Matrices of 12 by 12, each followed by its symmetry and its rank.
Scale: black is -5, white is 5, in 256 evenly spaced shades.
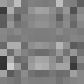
neither, rank two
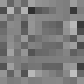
neither, rank two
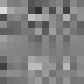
neither, rank two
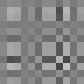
symmetric, rank one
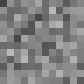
symmetric, full rank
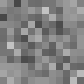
symmetric, full rank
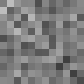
symmetric, full rank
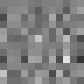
neither, rank two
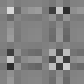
symmetric, rank one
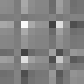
symmetric, rank one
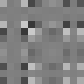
symmetric, rank one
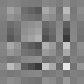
symmetric, rank one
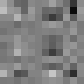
neither, rank two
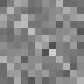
symmetric, full rank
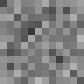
symmetric, full rank
